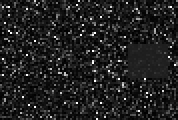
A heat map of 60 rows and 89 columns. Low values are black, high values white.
Stripes: none. Average level on the scale: 10%. Odd patch: calmer, in the middle right. Slope: none. Seam: none. Mirror symmetry: none. Histogram: skewed, a long tail of high values. Calmest part: middle right.
